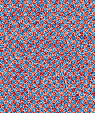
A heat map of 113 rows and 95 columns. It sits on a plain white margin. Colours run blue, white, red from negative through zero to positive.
Odd rows or columns: none. Grain: checkered. Average level on the scale: 50%. Histogram: two levels. Slope: none.
